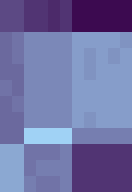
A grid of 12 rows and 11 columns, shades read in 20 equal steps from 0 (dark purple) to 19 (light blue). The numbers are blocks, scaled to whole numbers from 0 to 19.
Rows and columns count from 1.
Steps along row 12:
same down down same up down same same same same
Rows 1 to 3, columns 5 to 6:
3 4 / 3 4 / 12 12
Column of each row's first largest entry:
1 1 7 7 7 7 7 7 3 1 1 1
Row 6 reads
10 9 12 12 12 12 14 14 14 14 14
